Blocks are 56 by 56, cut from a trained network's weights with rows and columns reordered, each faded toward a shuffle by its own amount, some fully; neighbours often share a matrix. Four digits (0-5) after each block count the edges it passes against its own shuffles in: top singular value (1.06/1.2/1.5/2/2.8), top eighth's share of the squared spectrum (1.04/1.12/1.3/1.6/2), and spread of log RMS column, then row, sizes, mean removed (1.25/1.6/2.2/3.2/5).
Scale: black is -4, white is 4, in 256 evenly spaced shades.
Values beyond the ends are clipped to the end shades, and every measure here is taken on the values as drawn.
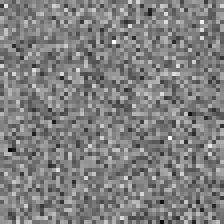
1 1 0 0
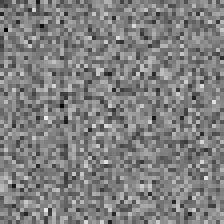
2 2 0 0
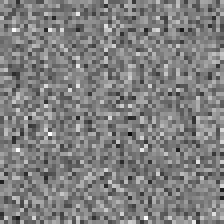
3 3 2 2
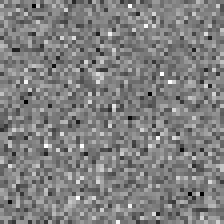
0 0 0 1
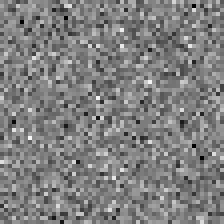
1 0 0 0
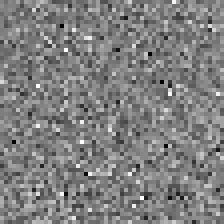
1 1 0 0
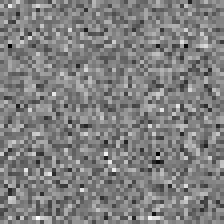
3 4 2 2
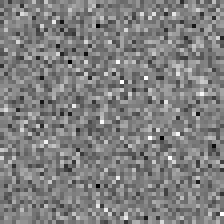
0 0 0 0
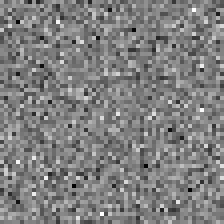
0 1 0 0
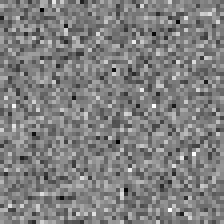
0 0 0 0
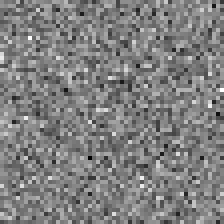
0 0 0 0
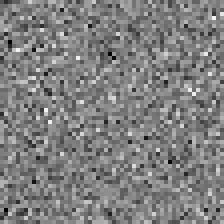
1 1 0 0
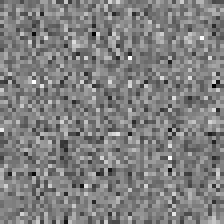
3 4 2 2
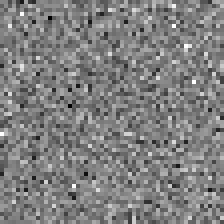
0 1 0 0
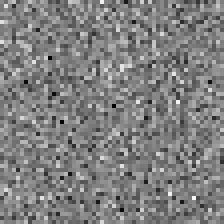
1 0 0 0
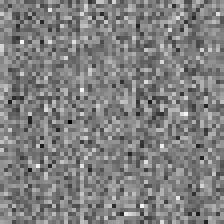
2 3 0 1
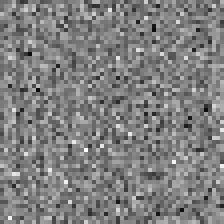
1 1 0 0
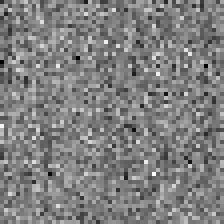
1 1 0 0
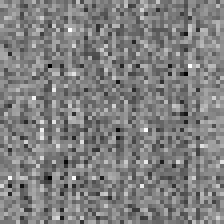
3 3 1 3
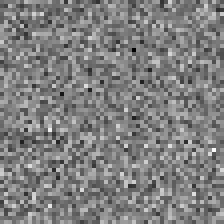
1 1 0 0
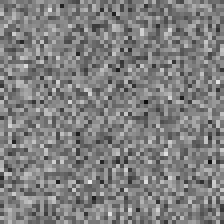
3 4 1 1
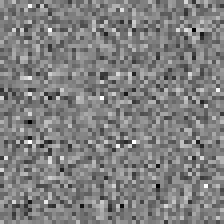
3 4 2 2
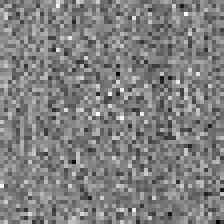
2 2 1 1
